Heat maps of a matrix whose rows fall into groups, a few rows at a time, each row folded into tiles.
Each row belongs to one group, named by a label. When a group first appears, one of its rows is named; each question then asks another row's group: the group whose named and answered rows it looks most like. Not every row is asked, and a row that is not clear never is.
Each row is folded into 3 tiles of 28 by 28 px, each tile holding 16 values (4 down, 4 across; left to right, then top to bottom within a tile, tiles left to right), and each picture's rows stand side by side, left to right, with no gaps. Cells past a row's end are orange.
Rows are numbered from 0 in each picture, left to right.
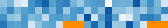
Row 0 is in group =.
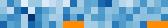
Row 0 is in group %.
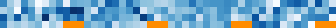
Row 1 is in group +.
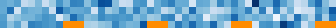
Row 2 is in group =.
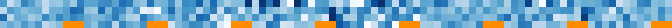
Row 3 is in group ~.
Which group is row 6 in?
~
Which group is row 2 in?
~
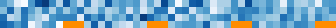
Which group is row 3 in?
%
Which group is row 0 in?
=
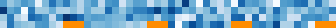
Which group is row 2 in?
%
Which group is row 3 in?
=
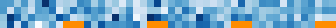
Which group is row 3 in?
%
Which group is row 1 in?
%
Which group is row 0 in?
+
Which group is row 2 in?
%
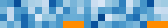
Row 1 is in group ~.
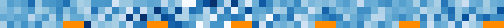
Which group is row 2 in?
=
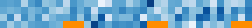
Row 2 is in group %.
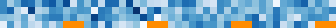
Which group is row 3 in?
=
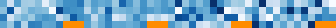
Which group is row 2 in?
+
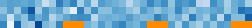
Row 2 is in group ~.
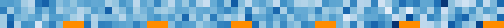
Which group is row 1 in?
%
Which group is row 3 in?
%
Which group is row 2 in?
~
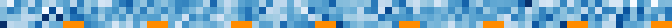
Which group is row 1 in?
=
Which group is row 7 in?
%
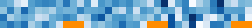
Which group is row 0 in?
=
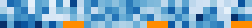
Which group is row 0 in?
%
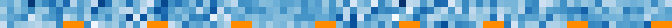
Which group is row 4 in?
~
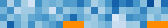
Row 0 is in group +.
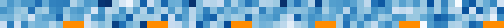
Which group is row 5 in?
~
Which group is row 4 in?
+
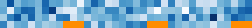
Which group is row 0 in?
+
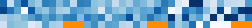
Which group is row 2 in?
+
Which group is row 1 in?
+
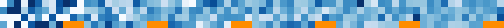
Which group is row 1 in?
=
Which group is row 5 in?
~
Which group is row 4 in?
~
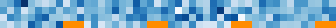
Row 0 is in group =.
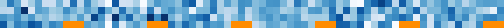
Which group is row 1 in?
%
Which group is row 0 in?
%
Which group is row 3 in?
~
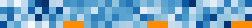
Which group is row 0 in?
=
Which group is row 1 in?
+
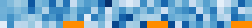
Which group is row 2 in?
%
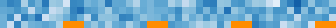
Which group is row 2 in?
=
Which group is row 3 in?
=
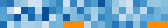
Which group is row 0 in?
+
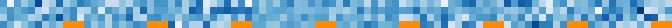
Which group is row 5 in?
=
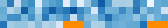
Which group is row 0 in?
+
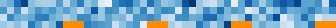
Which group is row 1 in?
=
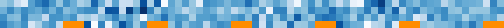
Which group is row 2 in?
+
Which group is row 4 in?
=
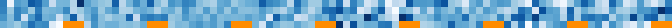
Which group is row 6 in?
%
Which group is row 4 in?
%
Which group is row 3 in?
~
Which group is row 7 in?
+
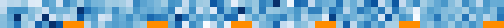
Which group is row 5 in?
~
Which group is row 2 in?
+
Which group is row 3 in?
~
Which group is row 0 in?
~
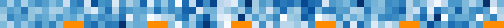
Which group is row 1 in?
%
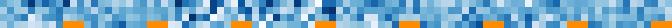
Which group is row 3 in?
~
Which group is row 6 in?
=
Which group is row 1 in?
%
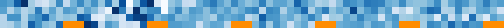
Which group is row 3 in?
+
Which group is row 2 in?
=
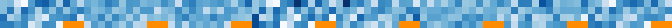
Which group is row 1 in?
~
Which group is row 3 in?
=
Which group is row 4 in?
~
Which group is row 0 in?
=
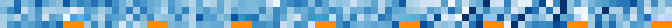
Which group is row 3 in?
=
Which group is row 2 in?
%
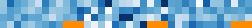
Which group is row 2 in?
%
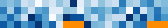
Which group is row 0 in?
%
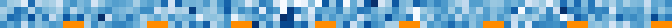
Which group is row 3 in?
%
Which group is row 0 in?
%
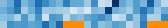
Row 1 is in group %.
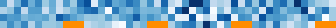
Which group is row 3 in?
+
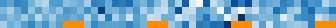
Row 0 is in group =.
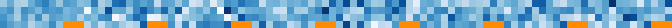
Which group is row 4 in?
~
